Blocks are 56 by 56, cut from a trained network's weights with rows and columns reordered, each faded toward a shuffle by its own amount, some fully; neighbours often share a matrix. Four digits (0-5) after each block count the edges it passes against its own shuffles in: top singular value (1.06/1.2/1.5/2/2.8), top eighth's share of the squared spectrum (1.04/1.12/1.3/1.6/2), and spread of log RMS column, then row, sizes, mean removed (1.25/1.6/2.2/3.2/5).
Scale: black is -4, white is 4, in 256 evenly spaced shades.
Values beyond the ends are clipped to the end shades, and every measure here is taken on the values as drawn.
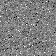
0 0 0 0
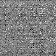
2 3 2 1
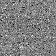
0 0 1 0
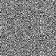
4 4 2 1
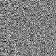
3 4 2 1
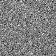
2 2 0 1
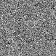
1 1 0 0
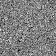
0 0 0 0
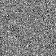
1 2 0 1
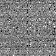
2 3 2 0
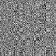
4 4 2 2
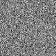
3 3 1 1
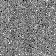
0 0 0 0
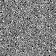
0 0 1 0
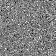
0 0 0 0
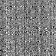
3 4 0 3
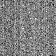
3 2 0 2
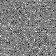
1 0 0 0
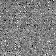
1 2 1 0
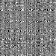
3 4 0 3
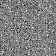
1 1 0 0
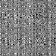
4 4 1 3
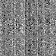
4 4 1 3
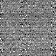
3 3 3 1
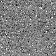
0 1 1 0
